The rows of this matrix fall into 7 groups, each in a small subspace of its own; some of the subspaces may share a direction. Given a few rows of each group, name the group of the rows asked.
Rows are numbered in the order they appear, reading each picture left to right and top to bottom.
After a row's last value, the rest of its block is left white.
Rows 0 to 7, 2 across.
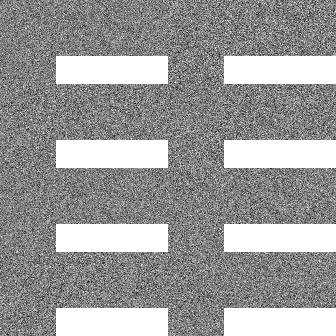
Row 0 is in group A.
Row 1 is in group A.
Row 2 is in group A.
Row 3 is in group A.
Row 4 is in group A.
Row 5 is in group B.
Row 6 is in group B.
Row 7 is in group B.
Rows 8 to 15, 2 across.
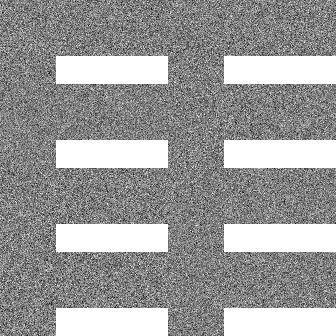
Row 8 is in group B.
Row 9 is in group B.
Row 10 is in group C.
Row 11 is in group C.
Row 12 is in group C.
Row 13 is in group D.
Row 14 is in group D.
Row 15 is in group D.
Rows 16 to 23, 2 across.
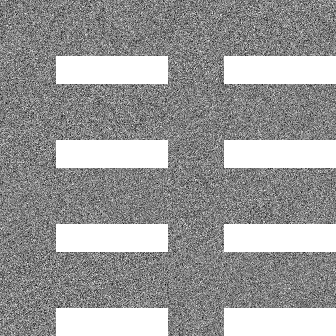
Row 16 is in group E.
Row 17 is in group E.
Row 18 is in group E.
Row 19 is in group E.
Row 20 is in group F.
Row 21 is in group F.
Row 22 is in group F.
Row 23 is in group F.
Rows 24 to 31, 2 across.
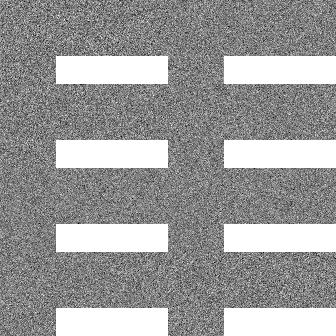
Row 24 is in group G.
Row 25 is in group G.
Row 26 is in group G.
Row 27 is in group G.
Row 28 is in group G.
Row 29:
A
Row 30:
A
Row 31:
C
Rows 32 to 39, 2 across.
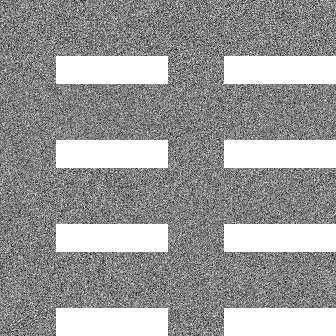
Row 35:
A
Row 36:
C
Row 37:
D
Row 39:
E
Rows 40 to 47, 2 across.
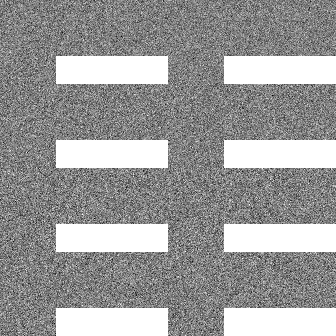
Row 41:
A
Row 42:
E
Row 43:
D
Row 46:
F
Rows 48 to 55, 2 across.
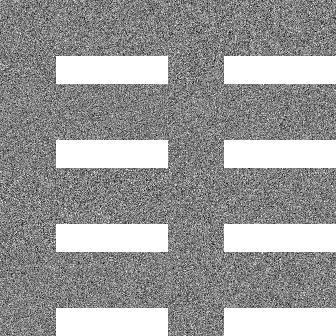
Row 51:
C
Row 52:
D
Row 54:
B
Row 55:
F
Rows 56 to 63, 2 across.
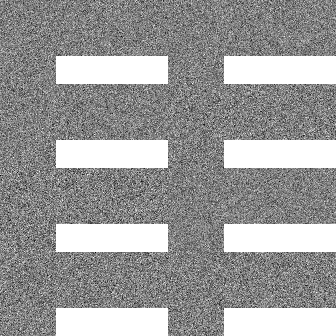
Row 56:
F
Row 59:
D
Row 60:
F
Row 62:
C
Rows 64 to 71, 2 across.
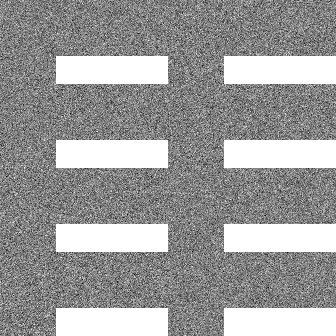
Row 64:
D
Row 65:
F
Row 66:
A
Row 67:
E
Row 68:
B
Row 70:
E
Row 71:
F
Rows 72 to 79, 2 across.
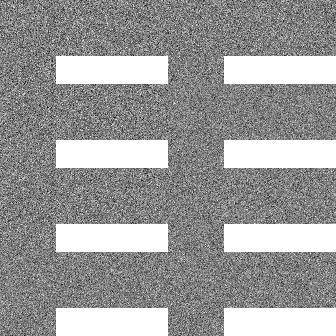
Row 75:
E
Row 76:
C
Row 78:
A
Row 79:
A
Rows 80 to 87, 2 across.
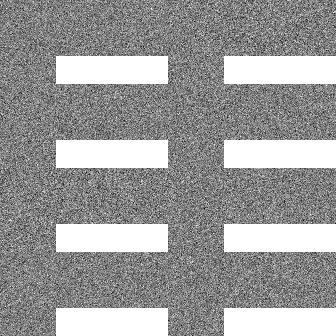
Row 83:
B
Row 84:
A
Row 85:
D
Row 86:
C
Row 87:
C
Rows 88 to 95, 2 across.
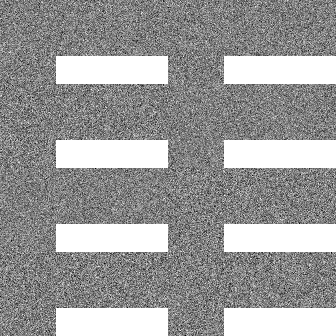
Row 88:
B
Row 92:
C
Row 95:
A
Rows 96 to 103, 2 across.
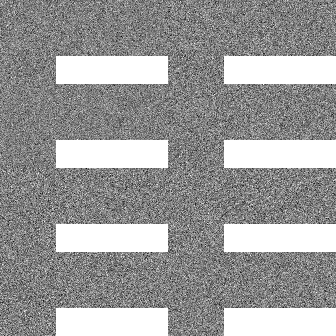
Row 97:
F
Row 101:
G
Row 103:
D
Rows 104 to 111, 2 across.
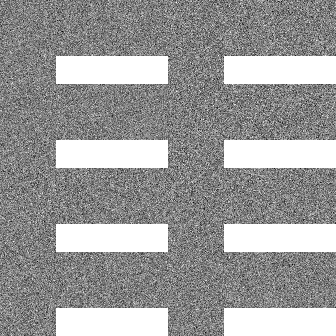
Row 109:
D
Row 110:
F
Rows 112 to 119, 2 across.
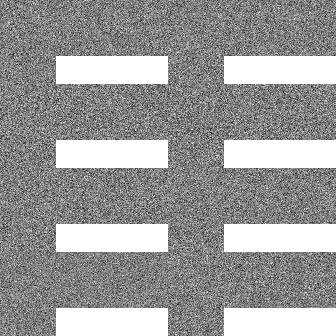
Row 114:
B
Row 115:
B
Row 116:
E
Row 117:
E
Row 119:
B
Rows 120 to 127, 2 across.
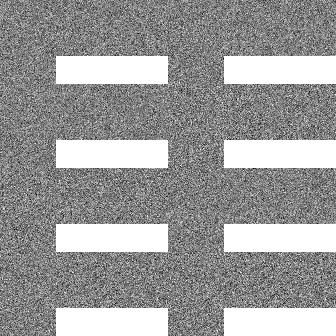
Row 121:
G
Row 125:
B
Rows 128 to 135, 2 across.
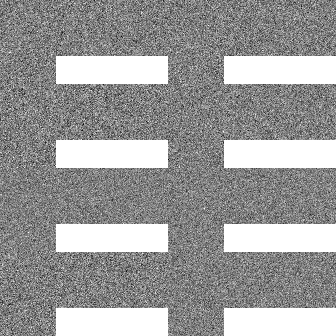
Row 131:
G
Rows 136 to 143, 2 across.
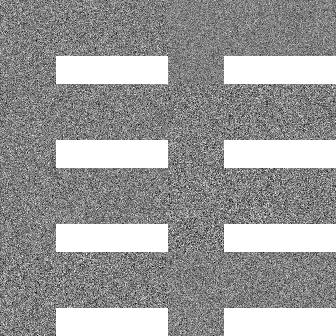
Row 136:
D
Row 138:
E
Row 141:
F
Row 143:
C
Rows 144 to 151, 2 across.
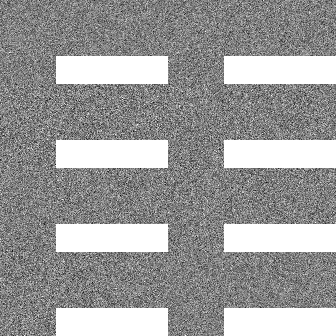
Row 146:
B
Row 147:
B
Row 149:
D
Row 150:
A
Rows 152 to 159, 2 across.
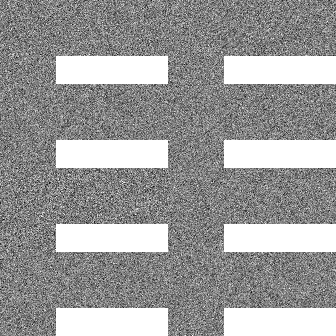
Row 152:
B
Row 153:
G
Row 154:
C
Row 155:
D
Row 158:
F
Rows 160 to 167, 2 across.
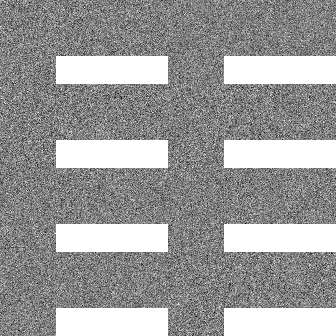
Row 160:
A
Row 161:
F
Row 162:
D
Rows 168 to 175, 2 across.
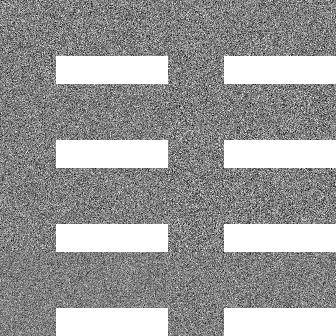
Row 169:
F
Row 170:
E
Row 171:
B
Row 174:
A
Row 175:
F
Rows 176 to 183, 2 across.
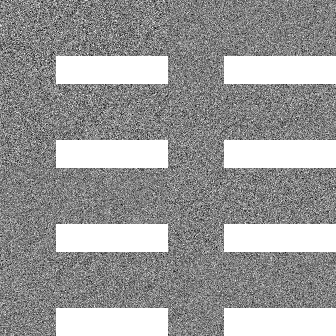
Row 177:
F
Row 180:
F
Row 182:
B
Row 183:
E
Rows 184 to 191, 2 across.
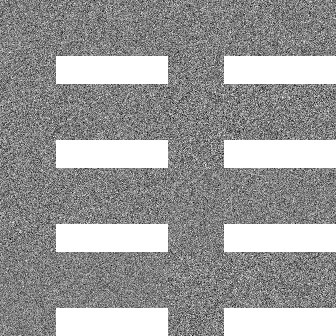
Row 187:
D
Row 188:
B
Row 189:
D
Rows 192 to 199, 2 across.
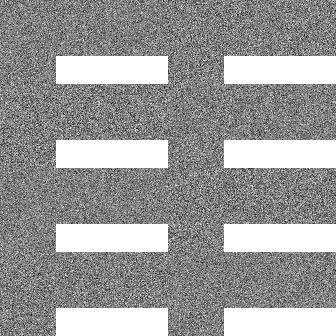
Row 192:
F
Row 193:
A
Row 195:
F
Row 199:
A
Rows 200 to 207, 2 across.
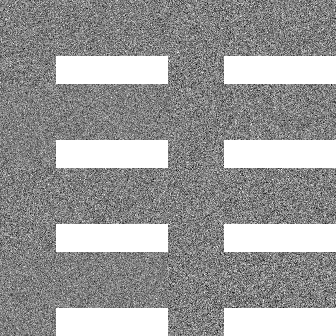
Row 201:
F
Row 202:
G
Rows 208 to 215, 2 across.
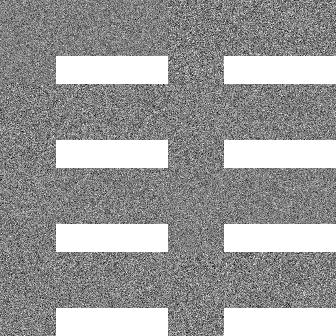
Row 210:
B
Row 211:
F
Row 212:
F
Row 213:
A
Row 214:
B
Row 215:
F
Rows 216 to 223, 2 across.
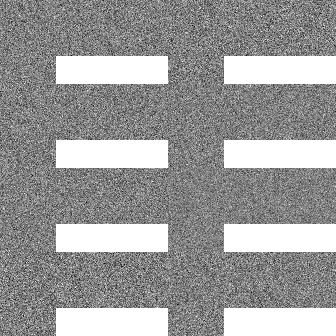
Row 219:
F
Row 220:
G
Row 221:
E
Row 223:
F
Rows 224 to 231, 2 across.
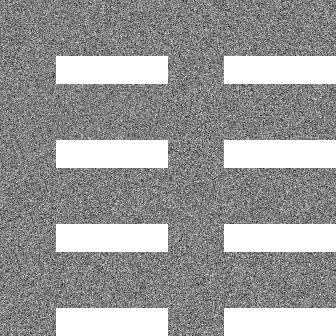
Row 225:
G
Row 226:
F
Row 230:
E
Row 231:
E
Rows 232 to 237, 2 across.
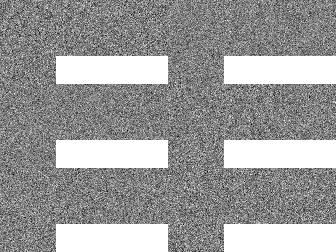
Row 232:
D
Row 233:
A
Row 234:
B
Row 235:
F
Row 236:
B
